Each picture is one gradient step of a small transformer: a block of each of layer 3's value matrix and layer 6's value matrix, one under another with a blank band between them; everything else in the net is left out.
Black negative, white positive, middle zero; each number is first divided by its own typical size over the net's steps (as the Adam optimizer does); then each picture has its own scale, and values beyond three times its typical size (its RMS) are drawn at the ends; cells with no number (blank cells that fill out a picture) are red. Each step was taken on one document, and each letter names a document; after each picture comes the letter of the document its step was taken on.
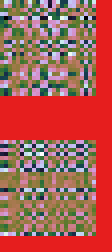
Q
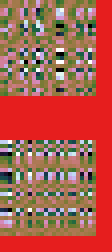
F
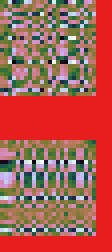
Q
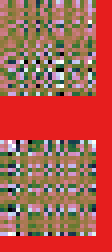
F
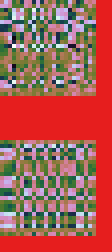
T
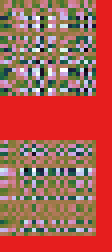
Q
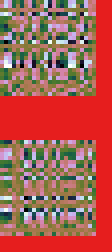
Q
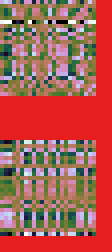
T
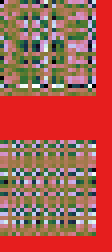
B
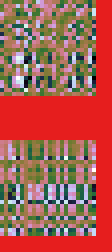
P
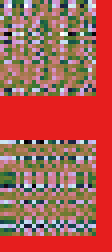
Q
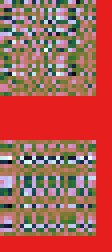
T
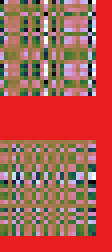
B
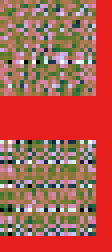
F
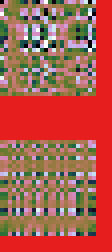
B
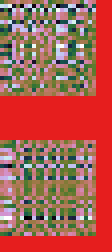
T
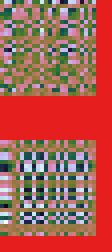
Q
